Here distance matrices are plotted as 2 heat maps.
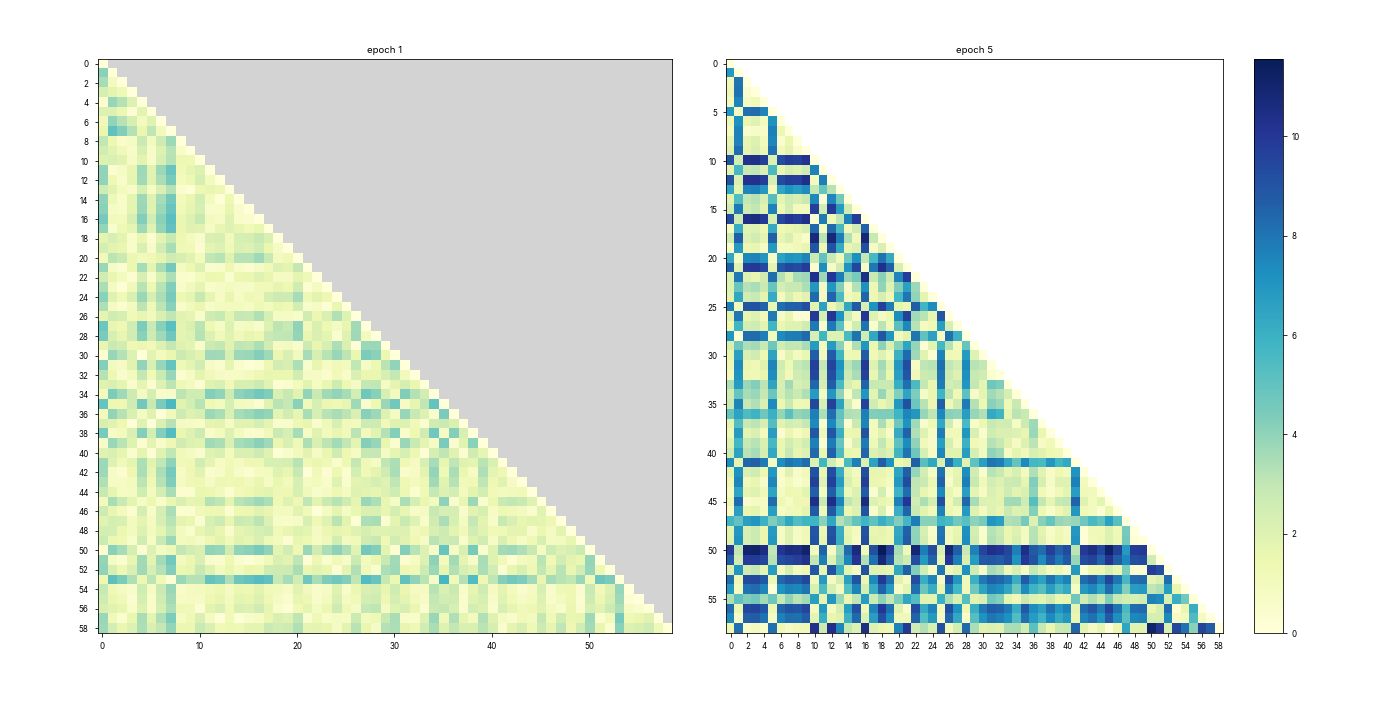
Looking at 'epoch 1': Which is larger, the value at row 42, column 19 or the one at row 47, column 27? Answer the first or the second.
the second
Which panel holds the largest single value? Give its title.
epoch 5
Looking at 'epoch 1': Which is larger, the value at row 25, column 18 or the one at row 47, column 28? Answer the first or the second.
the second
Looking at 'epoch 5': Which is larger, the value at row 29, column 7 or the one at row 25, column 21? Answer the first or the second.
the first
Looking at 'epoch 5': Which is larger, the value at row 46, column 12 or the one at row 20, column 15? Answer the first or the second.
the first
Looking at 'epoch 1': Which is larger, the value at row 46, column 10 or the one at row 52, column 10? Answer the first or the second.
the second
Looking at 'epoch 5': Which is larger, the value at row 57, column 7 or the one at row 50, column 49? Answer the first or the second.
the second
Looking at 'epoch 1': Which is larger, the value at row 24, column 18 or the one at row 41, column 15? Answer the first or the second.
the first
